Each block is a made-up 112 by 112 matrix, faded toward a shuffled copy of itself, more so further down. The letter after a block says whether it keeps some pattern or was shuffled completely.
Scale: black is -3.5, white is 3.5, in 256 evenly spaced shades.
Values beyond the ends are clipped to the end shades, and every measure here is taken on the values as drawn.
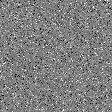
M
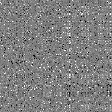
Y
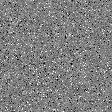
M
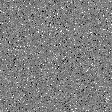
M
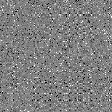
Y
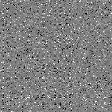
Y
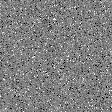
M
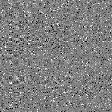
Y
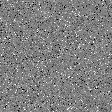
M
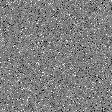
M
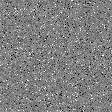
M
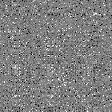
Y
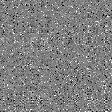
Y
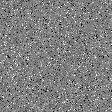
M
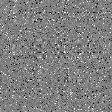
Y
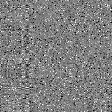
Y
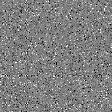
Y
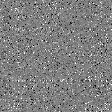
Y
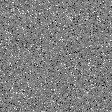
M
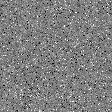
M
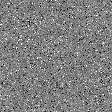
M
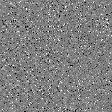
Y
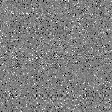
Y
